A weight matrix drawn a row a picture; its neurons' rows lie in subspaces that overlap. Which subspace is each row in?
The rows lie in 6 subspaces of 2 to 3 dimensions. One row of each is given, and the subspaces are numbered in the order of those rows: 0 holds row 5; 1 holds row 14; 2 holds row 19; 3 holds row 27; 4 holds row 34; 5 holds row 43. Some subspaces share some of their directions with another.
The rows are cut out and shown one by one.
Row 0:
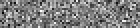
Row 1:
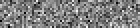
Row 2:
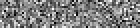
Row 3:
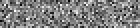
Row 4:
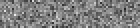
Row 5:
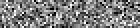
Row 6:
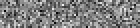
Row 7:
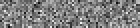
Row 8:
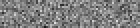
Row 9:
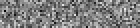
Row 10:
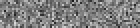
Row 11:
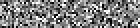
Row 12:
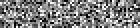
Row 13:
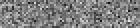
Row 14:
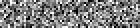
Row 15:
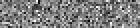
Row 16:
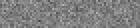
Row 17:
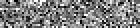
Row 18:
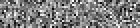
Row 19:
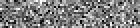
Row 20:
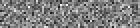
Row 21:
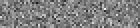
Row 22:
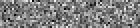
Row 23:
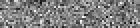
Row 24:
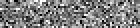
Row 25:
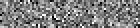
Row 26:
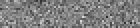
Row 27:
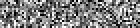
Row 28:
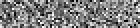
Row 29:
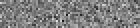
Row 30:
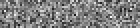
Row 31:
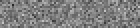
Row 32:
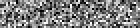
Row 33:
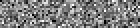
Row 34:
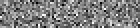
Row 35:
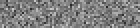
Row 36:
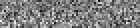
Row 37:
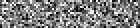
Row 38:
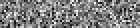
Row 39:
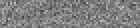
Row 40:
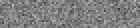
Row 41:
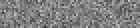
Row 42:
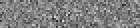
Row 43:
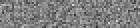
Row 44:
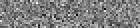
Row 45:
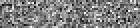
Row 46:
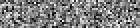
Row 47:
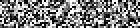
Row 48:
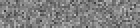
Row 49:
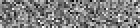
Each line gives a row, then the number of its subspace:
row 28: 3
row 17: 2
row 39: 0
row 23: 2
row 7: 1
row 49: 3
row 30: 1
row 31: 5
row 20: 1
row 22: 0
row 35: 0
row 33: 5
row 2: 0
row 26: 2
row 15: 1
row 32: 0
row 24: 2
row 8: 1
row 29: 4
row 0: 0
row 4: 0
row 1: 1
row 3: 1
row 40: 5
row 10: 3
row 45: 5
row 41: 1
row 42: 4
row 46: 5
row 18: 3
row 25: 4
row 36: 2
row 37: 3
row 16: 3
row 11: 4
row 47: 5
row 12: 4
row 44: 4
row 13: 5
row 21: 4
